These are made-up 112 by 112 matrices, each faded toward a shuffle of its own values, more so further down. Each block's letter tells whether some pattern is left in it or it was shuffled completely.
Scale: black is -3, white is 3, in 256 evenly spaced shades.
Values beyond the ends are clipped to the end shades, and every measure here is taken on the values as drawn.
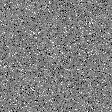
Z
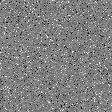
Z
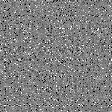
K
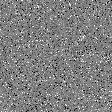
Z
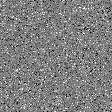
Z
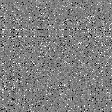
K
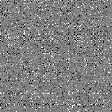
K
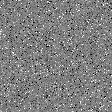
Z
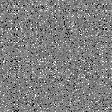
K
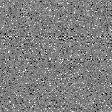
K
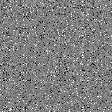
K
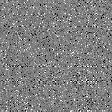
K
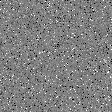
Z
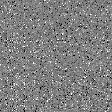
K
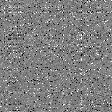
K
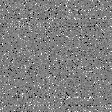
K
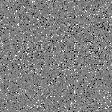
K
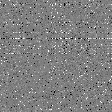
K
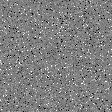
Z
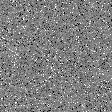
Z
